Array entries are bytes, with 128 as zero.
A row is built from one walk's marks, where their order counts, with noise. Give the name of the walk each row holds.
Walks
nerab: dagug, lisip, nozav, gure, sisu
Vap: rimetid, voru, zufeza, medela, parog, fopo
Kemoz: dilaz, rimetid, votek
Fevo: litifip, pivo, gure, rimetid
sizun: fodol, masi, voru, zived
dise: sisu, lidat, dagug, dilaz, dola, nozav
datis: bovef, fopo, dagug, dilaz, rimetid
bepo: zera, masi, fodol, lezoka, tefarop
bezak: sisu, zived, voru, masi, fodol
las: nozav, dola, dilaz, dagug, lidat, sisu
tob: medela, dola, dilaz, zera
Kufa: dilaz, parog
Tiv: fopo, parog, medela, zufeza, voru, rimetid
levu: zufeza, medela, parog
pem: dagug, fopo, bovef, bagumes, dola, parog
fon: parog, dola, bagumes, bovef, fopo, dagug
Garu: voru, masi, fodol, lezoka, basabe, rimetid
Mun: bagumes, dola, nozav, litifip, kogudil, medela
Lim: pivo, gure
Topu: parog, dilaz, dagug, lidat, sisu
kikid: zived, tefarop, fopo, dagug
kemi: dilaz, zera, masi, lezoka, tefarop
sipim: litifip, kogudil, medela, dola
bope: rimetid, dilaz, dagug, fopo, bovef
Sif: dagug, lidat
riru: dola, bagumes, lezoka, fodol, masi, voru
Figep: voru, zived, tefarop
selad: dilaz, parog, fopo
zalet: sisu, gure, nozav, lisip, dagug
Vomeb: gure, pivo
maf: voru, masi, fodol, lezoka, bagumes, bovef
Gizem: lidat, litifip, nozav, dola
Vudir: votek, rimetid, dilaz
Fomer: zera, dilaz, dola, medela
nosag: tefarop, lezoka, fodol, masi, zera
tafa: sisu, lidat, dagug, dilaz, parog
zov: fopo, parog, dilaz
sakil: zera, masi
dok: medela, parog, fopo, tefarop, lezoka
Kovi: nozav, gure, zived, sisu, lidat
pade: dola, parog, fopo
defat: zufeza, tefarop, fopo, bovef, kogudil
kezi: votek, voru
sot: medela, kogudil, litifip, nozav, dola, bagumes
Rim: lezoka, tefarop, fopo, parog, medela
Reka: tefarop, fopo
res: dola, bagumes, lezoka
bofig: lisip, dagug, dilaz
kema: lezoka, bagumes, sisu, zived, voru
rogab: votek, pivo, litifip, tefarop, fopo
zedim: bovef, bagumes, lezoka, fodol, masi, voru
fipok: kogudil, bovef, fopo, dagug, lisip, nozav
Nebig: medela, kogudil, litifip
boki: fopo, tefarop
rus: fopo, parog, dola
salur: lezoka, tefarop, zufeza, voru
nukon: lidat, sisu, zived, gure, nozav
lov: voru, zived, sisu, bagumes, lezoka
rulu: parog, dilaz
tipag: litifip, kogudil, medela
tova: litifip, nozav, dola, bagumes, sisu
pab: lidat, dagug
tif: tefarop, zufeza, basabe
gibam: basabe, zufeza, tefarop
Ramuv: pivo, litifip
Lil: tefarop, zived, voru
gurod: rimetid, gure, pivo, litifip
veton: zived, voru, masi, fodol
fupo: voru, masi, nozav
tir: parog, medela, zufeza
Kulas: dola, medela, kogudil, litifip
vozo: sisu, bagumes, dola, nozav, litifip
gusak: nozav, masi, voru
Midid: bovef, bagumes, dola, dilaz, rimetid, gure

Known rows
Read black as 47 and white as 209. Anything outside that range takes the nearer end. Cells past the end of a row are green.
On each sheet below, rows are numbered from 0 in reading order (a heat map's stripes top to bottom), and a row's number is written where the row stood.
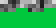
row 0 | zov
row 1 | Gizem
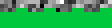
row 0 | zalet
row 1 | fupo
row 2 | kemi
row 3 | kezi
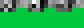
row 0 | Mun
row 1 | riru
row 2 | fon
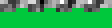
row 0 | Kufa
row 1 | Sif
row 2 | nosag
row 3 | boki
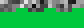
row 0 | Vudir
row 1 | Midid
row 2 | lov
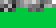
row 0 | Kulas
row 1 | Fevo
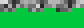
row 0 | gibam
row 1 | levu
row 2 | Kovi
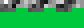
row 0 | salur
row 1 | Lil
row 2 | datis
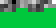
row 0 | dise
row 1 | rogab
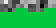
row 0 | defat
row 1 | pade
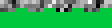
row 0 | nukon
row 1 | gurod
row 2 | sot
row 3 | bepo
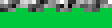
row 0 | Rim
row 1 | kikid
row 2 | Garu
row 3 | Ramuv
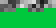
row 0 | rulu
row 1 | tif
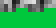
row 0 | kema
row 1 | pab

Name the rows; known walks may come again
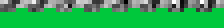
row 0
Reka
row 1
boki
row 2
tir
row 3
selad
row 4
tafa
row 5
rus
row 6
riru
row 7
zedim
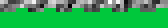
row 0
Kemoz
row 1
Rim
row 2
gusak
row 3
rogab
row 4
res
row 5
Figep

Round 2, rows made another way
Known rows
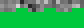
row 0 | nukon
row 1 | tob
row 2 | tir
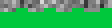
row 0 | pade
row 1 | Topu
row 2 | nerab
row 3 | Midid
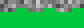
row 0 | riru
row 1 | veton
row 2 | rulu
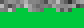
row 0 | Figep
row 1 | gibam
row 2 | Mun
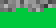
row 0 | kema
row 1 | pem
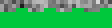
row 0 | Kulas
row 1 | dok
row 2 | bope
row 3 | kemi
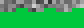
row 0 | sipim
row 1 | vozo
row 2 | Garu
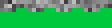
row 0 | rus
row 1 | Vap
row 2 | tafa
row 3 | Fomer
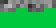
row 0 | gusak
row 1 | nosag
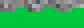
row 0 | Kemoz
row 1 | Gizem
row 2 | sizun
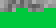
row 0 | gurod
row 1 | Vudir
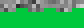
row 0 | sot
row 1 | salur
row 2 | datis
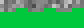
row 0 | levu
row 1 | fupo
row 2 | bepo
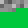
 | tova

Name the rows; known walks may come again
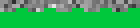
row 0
tipag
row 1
datis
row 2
boki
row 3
gurod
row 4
Nebig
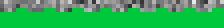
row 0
Reka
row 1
kezi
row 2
selad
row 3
zov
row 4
pem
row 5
Midid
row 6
lov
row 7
las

